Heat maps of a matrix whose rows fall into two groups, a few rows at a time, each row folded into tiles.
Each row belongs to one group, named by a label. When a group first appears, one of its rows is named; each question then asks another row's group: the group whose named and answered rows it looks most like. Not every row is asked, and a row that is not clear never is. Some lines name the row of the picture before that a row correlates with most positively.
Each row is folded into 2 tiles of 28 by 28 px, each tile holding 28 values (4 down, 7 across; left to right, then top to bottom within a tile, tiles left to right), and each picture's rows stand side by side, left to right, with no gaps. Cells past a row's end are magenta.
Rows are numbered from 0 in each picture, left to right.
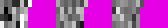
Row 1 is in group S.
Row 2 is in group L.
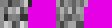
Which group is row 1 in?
S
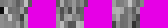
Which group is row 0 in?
L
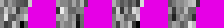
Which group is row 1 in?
L
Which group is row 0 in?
S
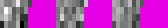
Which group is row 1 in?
S
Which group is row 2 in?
L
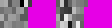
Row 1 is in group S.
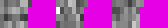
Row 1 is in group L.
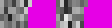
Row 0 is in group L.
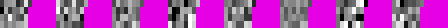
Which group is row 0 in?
L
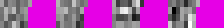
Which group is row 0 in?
S
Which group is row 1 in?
L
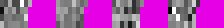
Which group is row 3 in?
L
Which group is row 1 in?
L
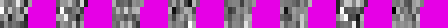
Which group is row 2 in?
S
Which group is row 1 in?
L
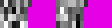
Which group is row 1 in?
L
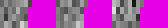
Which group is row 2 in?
L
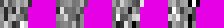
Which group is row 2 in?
S
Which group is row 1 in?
L
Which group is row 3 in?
L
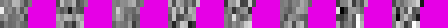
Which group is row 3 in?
S
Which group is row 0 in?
L
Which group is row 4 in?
L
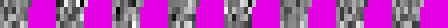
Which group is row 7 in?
S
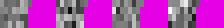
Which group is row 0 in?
S
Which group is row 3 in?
L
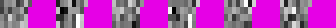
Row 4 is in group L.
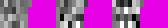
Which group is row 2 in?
S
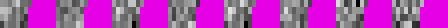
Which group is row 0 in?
L
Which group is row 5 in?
L
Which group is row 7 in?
S
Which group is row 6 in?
L
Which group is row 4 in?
L
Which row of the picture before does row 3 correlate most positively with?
1
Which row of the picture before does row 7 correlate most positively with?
2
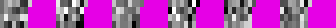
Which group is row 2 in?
L
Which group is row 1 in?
L
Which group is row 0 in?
S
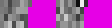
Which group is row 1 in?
L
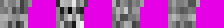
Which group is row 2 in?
S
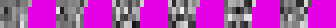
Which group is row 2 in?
S
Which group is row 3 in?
S
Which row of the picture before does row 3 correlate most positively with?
2
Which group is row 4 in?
S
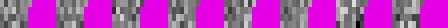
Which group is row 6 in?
L
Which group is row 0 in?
S
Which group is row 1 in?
S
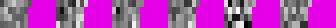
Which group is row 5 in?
S
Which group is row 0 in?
L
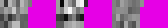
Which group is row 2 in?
S
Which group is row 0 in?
S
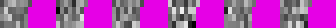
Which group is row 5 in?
S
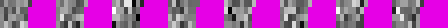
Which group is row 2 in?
L
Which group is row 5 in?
S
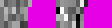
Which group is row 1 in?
L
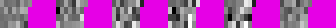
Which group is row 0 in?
S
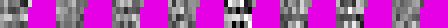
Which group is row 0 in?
S
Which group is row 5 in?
S
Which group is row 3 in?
S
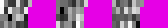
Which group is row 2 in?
S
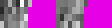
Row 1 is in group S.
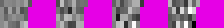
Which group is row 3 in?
S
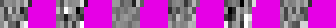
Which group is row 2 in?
L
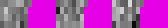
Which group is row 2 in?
L
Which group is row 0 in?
L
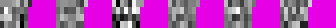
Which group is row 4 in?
S
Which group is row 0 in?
L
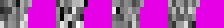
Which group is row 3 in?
S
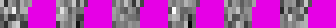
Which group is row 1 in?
L
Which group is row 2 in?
L
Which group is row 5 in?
L
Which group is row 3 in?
L
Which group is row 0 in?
S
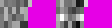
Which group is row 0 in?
S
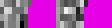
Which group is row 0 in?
L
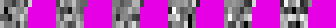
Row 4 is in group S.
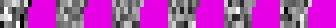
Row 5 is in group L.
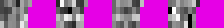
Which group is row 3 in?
L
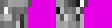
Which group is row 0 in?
L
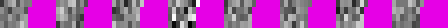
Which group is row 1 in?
L
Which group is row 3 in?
S
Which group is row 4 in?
L
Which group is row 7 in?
L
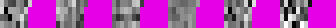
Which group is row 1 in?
L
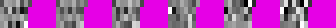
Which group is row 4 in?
L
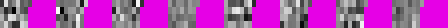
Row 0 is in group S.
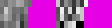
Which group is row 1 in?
S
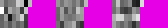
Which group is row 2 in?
S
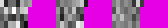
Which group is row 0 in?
S
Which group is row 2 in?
L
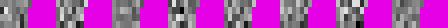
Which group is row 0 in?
L
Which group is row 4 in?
S
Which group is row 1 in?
S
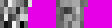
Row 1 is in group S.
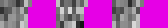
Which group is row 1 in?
S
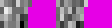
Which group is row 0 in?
L
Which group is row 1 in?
S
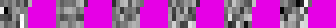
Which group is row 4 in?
S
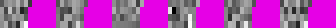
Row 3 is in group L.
